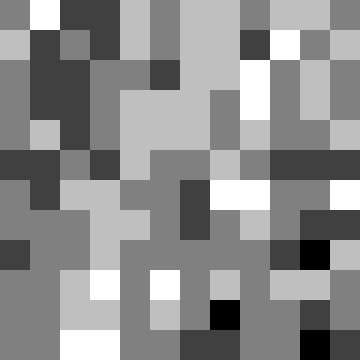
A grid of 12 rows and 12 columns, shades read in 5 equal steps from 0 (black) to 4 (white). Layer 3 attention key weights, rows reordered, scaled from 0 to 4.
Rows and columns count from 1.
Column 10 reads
3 4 2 2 2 1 2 2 1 3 2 2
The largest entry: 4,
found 11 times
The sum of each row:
29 28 26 28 29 20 30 24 22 32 24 23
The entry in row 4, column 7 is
3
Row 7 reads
2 1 3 3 2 2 1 4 4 2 2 4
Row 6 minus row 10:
-1 -1 -1 -3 1 -2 0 0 0 -2 -2 -1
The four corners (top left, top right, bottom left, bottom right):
2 2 2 1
